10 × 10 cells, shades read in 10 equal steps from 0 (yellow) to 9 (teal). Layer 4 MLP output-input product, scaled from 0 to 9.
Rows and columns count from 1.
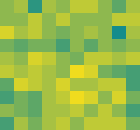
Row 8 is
7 5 6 3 2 0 1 4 1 5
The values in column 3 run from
1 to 8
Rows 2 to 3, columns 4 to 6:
4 2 4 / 4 5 4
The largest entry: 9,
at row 3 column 9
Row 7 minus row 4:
1 -5 -3 -2 -6 -1 -3 -2 -3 3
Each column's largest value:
7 6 8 5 7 5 6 5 9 7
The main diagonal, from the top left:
4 4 2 5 4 0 3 4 4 5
